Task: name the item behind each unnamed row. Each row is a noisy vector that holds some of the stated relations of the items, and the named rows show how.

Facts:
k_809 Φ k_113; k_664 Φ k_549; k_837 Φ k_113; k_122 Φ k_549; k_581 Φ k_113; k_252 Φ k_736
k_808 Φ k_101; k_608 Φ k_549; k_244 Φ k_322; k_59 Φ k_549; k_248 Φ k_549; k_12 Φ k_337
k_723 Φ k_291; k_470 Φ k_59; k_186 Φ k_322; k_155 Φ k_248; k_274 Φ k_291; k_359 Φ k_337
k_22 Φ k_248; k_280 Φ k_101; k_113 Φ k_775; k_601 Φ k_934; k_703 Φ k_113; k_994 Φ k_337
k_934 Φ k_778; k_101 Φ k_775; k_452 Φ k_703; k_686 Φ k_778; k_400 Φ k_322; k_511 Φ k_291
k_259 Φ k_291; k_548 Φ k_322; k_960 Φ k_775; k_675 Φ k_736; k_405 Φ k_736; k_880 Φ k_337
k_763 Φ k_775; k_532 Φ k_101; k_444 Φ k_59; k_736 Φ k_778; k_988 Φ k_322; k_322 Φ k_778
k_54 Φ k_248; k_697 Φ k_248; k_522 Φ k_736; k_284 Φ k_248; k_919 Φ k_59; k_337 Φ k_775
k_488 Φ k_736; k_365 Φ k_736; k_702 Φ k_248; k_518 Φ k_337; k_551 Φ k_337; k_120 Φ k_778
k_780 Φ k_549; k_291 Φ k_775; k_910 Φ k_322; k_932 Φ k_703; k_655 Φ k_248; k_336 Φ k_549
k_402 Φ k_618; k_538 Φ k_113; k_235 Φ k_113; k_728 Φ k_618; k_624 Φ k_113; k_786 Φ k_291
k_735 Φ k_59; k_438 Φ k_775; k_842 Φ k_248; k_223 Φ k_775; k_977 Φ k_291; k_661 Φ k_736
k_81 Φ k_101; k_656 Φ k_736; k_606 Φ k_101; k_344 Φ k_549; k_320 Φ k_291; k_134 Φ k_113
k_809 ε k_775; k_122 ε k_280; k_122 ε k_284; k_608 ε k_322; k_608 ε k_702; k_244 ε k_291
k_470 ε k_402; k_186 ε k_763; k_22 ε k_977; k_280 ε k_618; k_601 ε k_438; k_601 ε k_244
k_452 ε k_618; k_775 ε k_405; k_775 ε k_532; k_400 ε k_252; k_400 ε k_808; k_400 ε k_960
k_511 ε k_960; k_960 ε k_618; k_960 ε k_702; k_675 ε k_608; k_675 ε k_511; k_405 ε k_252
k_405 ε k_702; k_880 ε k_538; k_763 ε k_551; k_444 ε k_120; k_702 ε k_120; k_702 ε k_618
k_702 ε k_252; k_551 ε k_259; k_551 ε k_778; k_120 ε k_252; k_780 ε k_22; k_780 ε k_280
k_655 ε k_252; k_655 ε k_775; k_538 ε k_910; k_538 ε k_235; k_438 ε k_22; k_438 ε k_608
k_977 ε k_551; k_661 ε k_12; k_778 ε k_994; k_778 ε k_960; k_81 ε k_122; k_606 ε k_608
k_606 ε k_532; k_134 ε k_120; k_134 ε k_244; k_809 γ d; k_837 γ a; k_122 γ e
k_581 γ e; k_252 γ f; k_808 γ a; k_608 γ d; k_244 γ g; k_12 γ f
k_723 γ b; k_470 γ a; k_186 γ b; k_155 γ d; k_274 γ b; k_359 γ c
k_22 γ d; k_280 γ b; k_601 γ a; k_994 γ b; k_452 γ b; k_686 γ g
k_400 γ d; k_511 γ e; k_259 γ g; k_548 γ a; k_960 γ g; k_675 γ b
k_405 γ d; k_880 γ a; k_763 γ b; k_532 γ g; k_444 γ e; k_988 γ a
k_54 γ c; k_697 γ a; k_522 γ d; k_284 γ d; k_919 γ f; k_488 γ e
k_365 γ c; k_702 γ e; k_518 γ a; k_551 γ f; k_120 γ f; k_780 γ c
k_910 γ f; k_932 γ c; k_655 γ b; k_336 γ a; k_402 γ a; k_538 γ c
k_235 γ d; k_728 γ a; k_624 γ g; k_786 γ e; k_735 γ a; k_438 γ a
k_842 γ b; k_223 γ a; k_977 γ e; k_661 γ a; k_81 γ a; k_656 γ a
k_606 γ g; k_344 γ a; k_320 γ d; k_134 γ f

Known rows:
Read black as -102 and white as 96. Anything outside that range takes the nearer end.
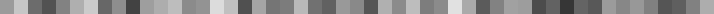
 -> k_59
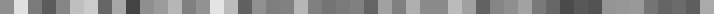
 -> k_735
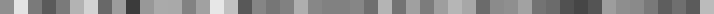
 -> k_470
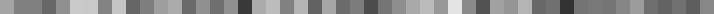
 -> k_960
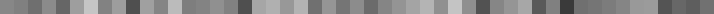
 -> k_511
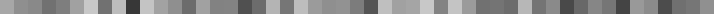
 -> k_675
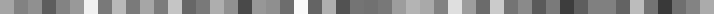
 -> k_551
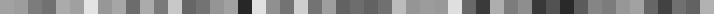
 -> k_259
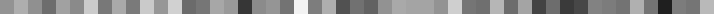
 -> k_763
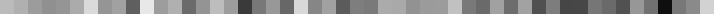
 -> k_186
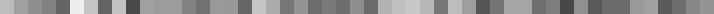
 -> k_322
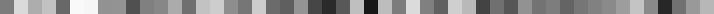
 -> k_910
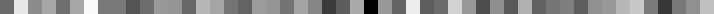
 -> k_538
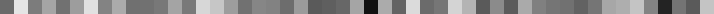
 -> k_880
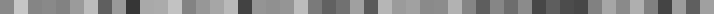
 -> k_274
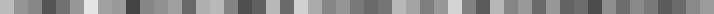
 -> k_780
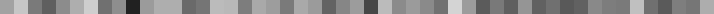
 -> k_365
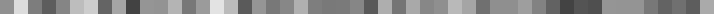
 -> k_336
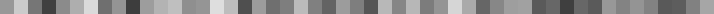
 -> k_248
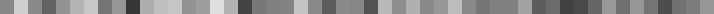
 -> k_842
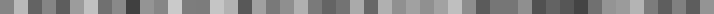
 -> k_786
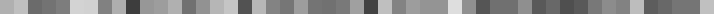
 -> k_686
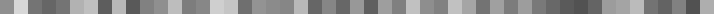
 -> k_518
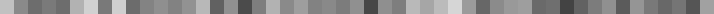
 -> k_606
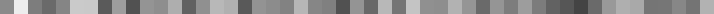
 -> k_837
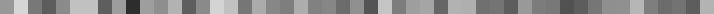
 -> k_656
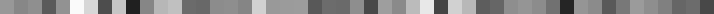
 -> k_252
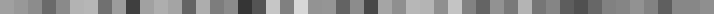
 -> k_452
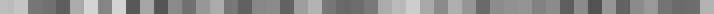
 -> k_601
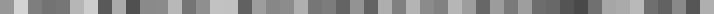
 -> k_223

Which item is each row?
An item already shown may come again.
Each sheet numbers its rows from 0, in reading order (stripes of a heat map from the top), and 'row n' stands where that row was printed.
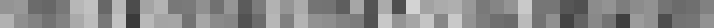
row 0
k_809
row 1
k_675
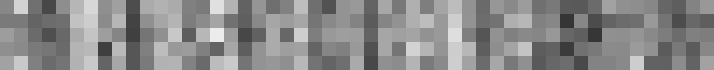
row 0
k_155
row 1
k_702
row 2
k_122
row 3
k_775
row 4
k_359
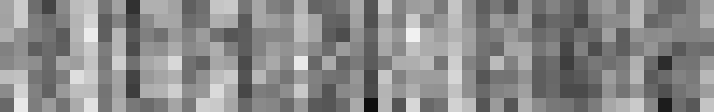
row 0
k_522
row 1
k_932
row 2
k_134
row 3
k_444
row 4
k_994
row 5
k_686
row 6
k_842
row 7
k_880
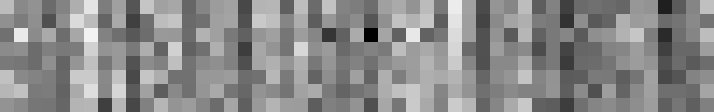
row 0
k_778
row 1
k_618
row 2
k_538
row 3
k_977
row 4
k_511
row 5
k_400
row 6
k_601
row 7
k_775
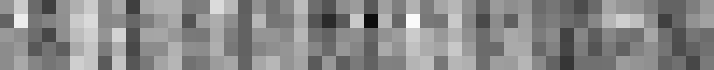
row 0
k_155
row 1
k_235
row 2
k_608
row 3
k_444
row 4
k_808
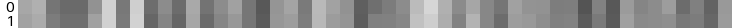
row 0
k_438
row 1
k_438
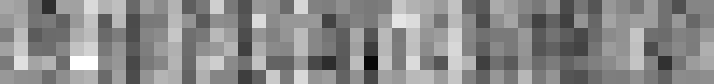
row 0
k_22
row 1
k_291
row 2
k_581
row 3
k_624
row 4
k_910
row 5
k_452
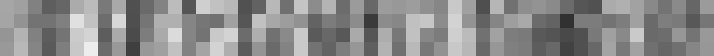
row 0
k_81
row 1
k_532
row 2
k_12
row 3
k_919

